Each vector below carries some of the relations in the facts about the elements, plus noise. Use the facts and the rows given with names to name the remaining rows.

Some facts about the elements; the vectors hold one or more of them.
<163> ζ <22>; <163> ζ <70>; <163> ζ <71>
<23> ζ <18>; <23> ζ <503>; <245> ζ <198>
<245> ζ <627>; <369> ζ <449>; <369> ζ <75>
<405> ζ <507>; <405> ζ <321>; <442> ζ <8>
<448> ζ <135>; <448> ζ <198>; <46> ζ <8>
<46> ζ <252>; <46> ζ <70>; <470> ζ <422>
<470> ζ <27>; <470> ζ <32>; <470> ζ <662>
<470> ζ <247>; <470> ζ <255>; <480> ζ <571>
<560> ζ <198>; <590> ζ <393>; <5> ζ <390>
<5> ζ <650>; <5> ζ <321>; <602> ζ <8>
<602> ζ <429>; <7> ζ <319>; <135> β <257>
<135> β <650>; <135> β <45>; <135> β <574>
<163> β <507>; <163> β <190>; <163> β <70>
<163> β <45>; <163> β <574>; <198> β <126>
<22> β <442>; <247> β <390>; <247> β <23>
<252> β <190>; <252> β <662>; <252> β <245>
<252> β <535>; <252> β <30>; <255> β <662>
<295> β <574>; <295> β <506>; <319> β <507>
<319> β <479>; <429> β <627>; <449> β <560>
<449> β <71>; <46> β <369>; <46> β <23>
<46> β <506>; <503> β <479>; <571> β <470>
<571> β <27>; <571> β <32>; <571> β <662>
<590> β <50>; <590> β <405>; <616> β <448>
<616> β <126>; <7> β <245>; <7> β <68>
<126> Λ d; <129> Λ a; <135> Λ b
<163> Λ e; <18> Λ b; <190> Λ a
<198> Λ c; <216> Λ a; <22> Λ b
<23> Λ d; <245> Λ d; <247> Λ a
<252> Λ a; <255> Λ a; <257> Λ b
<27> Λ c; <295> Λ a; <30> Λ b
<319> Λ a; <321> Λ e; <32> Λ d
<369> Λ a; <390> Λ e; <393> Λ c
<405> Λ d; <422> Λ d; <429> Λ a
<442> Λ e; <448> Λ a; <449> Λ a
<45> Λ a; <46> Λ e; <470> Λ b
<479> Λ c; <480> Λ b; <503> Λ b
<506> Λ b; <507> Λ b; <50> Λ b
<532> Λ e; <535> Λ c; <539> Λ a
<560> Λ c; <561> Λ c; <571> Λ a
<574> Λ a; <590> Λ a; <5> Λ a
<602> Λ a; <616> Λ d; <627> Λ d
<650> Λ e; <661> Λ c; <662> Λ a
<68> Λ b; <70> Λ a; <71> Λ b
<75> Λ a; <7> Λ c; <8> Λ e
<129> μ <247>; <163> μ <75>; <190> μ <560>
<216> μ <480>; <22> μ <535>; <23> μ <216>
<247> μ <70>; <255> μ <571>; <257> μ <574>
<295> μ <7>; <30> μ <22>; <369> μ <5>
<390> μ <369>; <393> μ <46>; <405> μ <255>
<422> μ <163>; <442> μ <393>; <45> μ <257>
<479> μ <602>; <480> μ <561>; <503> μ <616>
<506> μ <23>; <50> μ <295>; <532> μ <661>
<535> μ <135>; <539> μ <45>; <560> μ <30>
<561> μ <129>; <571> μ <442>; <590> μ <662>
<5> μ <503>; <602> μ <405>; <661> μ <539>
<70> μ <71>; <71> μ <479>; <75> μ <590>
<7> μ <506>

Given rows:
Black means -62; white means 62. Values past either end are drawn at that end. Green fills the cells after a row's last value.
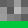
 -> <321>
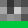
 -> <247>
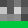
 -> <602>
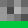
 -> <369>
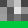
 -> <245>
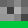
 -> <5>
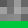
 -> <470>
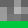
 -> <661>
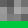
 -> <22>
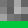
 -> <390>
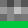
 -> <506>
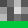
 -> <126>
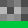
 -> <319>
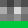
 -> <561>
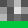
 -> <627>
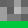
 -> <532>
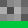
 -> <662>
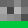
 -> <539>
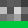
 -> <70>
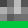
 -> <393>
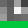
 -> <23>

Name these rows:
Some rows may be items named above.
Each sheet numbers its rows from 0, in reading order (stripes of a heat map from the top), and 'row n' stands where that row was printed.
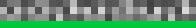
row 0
<252>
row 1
<190>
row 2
<616>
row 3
<602>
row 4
<535>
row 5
<129>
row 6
<616>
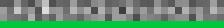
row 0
<198>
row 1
<32>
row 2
<661>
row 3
<662>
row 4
<5>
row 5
<18>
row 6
<190>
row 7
<661>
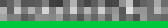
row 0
<8>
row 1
<7>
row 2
<442>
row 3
<479>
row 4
<245>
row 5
<560>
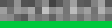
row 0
<135>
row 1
<163>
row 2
<27>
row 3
<535>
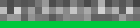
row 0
<216>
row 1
<650>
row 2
<50>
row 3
<46>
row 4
<295>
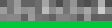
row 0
<30>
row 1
<560>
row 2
<507>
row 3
<46>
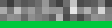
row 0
<480>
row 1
<257>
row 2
<405>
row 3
<7>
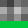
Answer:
<71>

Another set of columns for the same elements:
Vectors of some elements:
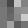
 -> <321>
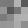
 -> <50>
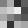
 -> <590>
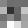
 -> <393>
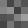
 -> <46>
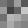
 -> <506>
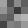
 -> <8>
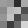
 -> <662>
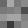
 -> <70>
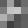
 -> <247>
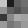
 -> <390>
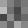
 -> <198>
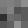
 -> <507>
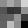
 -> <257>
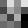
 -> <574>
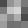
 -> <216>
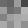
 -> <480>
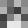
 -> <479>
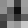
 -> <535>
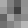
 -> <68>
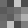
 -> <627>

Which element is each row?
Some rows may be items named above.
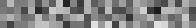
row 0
<70>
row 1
<561>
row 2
<616>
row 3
<27>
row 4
<30>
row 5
<7>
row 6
<503>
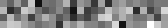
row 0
<561>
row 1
<390>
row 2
<535>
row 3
<23>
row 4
<5>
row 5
<393>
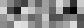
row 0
<7>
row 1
<503>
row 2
<661>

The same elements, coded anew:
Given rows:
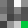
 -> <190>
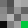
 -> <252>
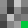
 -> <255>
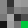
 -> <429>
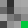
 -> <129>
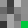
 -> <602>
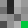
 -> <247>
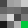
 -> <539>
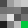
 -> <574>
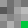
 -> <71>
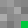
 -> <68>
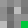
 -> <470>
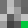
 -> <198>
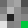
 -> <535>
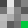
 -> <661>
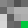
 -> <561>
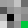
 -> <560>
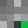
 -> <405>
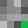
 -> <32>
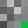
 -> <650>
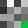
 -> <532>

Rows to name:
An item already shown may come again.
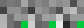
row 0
<23>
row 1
<23>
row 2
<7>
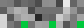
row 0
<561>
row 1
<22>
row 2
<661>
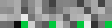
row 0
<616>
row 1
<393>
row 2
<479>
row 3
<7>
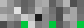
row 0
<503>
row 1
<535>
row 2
<46>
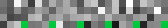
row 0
<190>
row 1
<257>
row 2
<27>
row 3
<390>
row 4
<662>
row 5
<163>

